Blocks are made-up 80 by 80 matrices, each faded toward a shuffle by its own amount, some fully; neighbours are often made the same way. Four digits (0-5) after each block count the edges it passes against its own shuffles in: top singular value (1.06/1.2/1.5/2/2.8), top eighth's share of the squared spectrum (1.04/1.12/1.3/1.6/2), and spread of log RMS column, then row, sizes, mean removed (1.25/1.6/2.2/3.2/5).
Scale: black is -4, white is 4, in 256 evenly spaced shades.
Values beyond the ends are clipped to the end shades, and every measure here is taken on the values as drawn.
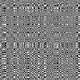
5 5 4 4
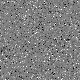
0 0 0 0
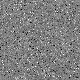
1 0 0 0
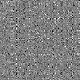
4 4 2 2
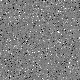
0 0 0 0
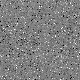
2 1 0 0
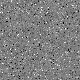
0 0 0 0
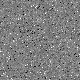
0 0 0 0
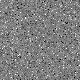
0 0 1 0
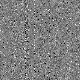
2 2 2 0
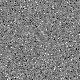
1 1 0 0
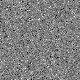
2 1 0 0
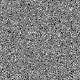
3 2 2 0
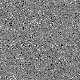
2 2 1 2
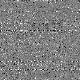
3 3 1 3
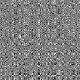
5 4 3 3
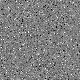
1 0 0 0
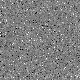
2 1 0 0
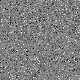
3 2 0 1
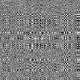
5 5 3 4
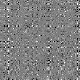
4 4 3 3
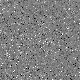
2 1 0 0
